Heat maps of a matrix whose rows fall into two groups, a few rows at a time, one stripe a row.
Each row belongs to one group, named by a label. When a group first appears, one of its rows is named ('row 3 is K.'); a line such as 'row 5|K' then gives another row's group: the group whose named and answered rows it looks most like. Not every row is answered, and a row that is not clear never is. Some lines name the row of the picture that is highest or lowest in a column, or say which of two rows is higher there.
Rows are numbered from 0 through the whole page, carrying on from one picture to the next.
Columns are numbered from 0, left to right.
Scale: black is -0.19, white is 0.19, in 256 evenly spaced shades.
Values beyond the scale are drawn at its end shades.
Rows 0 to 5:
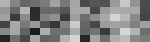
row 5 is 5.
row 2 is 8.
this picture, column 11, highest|2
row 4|8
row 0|8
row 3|5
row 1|8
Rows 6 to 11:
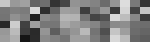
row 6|8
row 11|8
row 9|5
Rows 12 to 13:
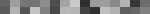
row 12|5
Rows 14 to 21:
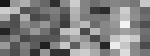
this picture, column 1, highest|15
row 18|5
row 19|8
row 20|8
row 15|8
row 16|8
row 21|8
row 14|5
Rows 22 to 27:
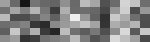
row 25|8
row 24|8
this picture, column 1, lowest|24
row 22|8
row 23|5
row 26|5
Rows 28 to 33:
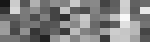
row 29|5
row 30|8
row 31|8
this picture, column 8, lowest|29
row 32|8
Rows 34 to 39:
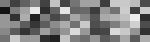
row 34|8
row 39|5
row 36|8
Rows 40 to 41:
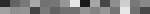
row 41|8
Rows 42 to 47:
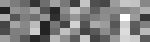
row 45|5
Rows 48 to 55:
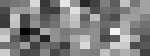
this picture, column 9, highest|50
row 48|5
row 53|8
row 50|5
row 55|8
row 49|5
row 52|8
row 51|5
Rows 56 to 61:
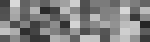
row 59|8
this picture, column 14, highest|57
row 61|8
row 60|8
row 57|5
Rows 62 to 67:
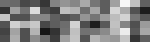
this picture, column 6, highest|63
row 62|8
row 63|5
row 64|8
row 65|5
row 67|5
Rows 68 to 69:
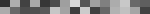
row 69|8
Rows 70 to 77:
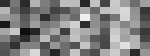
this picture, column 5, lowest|77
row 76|8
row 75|8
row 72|8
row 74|8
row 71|8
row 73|5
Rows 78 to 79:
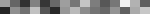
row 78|8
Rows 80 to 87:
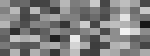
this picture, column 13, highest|84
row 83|8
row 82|8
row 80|8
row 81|5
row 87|5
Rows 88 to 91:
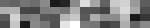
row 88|8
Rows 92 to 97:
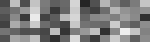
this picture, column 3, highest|94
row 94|5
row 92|5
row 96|8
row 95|5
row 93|5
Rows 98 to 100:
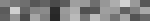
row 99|5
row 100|5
